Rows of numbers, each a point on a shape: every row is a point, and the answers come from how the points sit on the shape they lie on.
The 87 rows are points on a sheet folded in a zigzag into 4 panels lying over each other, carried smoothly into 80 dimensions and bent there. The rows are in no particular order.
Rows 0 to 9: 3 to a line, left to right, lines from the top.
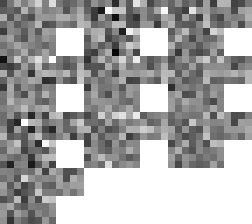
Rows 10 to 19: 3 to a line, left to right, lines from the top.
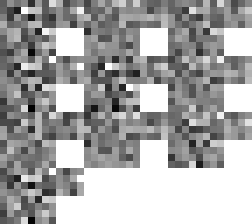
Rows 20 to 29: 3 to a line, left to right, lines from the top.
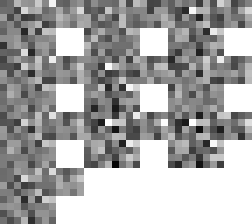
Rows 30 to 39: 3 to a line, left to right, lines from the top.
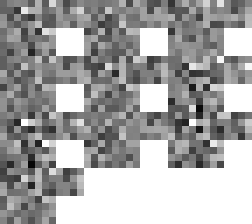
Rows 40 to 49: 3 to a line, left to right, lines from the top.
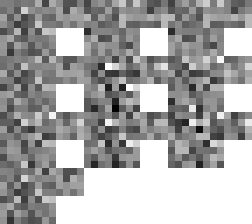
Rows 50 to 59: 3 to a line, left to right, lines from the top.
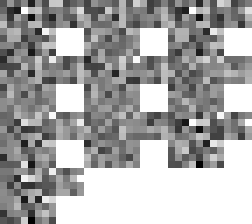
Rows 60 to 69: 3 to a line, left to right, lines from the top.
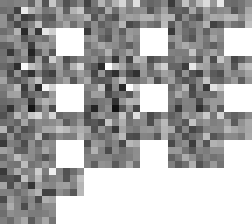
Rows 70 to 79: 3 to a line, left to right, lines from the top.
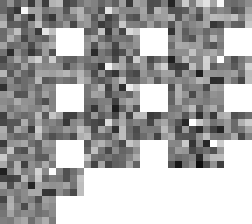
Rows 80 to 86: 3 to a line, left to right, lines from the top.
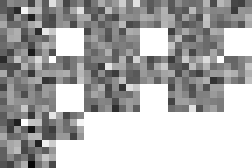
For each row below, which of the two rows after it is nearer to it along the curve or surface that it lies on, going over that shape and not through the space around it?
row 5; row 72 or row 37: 72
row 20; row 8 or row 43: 43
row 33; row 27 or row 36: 36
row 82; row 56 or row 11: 11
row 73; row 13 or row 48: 13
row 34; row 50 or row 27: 50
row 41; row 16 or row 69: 69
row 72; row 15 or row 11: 11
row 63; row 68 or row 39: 68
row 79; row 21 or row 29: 21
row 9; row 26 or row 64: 64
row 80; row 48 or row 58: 58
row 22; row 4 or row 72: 4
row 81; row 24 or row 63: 63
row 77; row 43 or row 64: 64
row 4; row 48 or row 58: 58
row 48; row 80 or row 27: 27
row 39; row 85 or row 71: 85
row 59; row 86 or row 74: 74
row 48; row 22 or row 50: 50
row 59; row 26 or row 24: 24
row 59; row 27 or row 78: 78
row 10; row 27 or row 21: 27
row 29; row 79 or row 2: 2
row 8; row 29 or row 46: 46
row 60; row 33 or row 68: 68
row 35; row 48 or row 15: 15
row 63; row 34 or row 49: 49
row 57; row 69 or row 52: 69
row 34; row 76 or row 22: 76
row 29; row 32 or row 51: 32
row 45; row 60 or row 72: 60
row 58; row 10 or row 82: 10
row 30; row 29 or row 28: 29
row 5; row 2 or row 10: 2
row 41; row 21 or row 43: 21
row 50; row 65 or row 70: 70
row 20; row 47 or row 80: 47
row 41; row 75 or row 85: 85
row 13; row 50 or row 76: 50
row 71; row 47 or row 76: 47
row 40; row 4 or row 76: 4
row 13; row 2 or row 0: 0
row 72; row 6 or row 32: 32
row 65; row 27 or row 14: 14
